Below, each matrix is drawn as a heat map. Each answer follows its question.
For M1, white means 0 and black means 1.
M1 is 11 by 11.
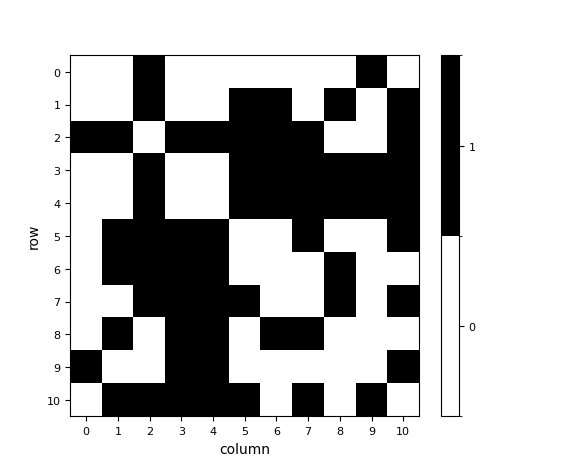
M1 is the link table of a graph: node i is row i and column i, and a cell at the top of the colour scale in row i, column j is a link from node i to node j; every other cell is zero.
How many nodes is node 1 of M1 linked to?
5
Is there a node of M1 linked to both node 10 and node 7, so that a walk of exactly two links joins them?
yes
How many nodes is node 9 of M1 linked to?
4
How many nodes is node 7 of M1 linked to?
6
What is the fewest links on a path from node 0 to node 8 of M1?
3
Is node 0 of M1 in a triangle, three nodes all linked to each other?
no
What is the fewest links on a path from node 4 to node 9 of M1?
1
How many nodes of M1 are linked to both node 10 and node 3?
4
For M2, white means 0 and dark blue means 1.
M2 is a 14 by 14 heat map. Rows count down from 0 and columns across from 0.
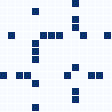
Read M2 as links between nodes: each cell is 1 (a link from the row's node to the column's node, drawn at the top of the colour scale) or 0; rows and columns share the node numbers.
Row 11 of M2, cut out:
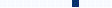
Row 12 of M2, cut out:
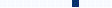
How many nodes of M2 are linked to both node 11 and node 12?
1
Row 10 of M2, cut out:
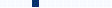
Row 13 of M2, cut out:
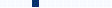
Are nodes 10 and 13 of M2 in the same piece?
yes
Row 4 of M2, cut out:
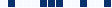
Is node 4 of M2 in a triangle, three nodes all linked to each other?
no
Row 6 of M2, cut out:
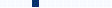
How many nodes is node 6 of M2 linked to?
1
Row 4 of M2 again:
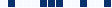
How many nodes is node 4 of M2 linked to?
6
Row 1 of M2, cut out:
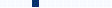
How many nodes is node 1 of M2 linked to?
1
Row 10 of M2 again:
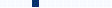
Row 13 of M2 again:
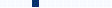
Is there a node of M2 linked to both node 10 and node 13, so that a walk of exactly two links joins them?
yes
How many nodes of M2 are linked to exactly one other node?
12
